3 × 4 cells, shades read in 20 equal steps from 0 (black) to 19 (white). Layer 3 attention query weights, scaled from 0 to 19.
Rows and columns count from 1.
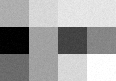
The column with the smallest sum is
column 1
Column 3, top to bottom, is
17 5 16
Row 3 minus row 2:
8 0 11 9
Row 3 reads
8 12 16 19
